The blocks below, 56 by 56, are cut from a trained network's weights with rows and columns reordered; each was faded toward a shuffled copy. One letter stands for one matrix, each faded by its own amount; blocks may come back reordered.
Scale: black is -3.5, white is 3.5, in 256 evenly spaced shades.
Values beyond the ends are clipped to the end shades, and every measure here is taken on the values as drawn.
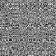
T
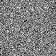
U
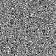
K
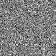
U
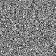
U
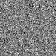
U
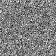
U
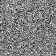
K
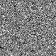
U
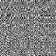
T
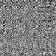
T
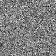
U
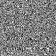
U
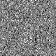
K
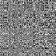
T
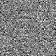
K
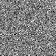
U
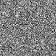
U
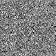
K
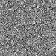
K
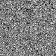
U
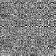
T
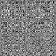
T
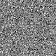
K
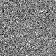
U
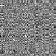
T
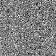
K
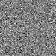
K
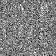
K
